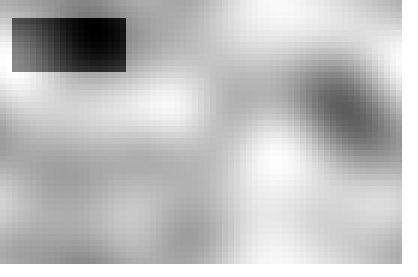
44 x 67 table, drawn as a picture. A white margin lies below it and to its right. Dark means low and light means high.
Ninth with the lowest average: top left. Odd patch: lower, in the top left. Roughest part: top left. Average level on the scale: 70%.
